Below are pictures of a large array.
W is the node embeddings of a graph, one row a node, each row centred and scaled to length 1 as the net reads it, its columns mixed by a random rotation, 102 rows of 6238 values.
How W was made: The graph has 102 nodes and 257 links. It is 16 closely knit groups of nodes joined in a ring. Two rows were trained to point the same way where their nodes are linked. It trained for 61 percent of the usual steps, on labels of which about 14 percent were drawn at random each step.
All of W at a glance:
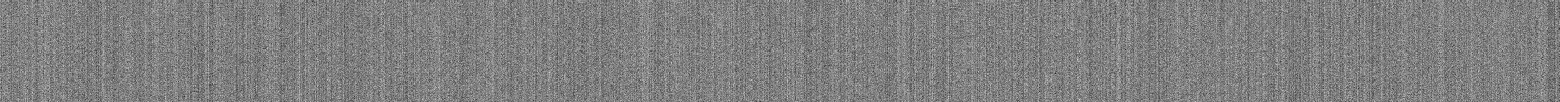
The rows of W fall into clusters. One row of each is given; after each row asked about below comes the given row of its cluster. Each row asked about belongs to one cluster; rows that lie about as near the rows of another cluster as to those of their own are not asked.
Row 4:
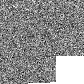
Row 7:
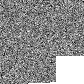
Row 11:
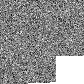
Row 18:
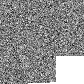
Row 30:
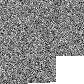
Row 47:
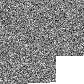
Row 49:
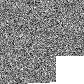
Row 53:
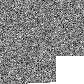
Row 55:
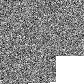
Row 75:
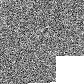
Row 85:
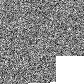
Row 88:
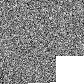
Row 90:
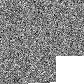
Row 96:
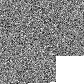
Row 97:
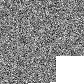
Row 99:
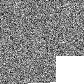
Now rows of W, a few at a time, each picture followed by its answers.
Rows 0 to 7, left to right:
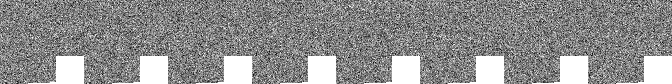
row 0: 49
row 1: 49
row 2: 11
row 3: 7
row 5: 49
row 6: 30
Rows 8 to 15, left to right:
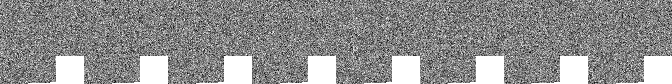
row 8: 90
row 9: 30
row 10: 99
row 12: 85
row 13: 49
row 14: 88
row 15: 30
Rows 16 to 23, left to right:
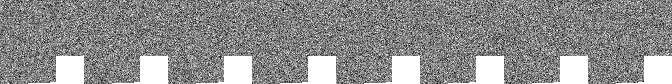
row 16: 97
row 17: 90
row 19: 47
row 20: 18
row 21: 49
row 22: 18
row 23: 4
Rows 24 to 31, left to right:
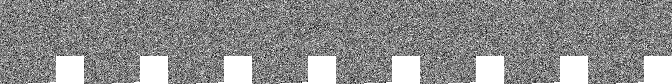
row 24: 18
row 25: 75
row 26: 55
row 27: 4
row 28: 90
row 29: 7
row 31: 55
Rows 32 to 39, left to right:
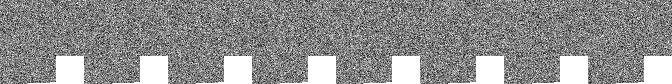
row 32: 88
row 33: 96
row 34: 47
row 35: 18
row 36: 49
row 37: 55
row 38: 30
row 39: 88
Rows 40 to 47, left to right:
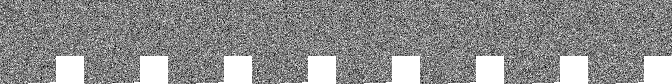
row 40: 53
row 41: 4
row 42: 75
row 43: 30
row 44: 11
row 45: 88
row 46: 85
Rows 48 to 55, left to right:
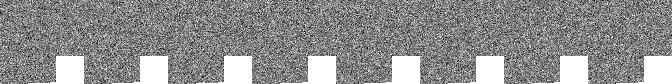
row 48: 4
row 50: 99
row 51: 99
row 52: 47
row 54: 90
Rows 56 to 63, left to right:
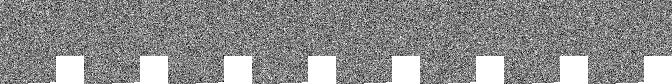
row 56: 97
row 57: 53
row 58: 88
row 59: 53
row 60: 96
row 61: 85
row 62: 90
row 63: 75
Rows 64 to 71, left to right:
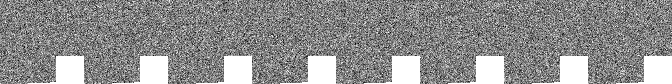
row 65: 4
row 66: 97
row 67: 55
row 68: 96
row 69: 99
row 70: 47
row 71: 55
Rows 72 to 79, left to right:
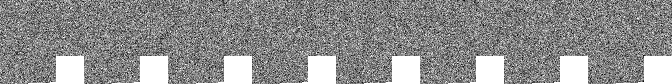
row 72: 7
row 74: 53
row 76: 11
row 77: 53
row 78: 97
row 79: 88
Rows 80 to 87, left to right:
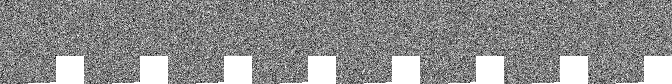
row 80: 88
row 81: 96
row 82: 97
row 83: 75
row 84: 11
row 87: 11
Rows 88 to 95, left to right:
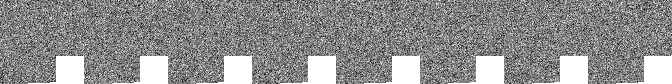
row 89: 7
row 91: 11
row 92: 97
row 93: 49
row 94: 53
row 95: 97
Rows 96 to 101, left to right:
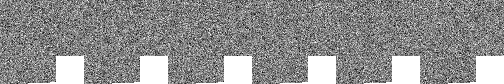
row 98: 96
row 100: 11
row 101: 30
